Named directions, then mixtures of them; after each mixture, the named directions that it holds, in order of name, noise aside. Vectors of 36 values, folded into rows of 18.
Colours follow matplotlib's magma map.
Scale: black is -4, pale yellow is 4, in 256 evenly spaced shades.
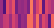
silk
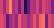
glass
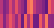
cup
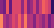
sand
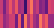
cup, glass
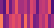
cup, sand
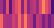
sand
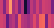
glass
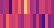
glass, sand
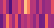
glass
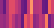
cup, silk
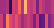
glass, sand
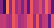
sand, silk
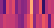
cup, silk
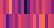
glass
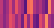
cup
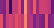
glass, sand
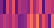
silk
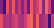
sand, silk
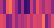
glass, silk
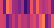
glass, silk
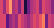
glass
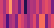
glass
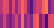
cup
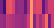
cup, silk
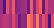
silk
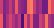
cup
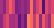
sand, silk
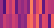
silk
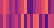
cup
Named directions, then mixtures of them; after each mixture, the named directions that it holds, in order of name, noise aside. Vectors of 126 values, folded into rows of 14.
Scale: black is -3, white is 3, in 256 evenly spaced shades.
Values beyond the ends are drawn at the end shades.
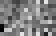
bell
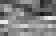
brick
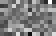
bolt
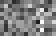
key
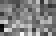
bell, brick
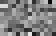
bolt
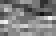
brick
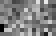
bell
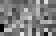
bell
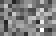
key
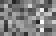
key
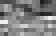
brick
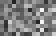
bolt, key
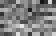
bolt, brick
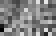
bell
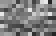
bolt, brick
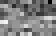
bolt, brick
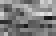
brick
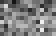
brick, key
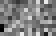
bell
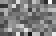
bolt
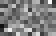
bell, bolt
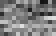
bolt, brick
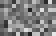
bolt, key
